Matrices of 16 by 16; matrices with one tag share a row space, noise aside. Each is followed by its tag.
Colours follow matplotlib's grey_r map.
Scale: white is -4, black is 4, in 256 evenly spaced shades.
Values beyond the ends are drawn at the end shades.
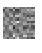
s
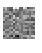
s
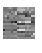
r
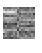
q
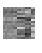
r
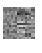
r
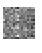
s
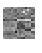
r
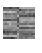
q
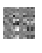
s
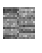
q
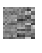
r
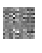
s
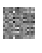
s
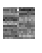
q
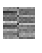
q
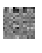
s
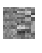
r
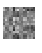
s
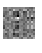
s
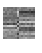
q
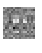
s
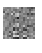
s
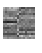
q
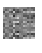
s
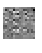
s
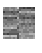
q
